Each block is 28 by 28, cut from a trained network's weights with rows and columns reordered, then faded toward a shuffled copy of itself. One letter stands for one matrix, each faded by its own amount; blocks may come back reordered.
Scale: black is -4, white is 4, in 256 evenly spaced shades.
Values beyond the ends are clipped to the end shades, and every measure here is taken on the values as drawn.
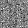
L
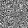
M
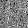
L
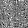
L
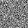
M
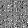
L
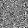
M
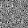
M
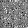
L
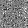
L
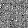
L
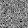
M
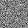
M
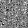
L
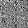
L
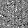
L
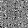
L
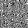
L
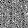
L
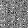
L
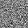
M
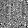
L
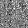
L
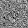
M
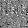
L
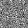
M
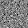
M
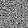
M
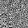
M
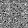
L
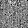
L
